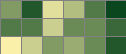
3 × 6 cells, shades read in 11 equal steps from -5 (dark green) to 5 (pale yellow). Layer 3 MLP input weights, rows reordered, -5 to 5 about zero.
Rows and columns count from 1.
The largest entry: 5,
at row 3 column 1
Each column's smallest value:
-2 -4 0 -1 -2 -5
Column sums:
3 -3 7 2 -4 -12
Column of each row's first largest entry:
3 3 1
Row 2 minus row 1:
-2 2 -1 -3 1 2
